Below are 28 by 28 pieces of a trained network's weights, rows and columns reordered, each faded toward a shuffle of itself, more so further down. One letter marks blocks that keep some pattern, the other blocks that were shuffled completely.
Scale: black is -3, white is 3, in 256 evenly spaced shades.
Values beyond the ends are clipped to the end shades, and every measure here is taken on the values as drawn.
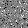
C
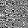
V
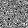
C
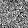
C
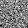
C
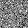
C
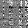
V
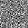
V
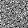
C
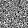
C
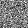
C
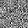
V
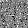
C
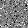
C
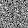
C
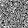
C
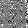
V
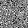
C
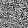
C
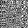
V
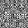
V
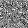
C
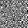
V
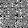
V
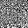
V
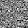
V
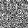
V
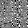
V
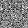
V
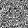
V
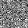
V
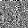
V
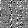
V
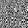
V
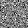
V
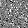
C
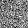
C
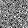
C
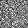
V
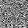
V
